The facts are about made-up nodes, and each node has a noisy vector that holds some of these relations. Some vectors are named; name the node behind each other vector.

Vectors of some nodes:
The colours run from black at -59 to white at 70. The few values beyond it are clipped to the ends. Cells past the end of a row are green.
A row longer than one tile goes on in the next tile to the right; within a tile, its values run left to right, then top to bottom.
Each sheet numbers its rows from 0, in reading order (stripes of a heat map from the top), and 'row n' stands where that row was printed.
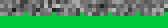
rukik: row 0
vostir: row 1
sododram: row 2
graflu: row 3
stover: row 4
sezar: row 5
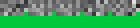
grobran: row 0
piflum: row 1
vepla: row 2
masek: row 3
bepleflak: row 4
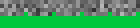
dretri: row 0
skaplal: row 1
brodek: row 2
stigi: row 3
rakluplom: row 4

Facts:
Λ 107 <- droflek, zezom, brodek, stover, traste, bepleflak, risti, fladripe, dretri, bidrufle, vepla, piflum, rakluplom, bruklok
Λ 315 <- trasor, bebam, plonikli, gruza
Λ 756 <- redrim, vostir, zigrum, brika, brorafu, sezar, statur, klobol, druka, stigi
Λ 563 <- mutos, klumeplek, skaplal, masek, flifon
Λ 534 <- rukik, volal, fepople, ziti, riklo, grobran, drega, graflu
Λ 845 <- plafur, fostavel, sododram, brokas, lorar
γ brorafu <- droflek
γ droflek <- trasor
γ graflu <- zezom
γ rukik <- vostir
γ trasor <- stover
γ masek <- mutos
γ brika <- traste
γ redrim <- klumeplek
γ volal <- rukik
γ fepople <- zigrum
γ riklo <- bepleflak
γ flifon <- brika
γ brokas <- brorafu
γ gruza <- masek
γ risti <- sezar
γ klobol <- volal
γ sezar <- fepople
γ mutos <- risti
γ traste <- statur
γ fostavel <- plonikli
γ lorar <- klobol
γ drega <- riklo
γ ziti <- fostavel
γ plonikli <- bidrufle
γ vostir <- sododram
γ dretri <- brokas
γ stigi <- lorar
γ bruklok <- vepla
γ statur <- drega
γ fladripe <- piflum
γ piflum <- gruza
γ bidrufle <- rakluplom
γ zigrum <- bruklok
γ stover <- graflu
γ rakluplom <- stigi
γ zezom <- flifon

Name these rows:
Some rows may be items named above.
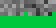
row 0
brodek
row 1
flifon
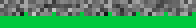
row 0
brokas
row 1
grobran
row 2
brorafu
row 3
brokas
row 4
flifon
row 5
fepople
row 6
klumeplek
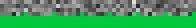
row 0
trasor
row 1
gruza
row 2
lorar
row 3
statur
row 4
bepleflak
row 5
fepople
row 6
skaplal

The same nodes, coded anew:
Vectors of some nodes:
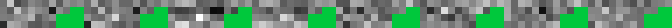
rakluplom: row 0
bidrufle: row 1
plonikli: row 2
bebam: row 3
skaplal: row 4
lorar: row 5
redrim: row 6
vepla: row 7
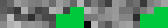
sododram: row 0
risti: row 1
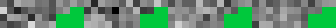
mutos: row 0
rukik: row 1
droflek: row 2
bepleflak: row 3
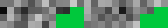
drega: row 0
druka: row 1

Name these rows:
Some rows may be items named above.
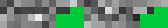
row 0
ziti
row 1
brokas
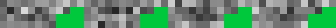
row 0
lorar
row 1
fepople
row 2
vostir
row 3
brorafu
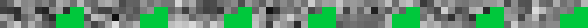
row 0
fostavel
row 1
masek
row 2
gruza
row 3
graflu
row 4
stigi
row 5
brokas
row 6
stover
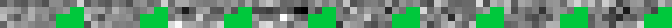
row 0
zezom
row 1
zezom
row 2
trasor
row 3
plonikli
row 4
rakluplom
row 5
flifon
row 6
klobol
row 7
statur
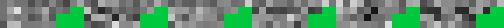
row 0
traste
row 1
mutos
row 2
zezom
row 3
grobran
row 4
brika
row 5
fostavel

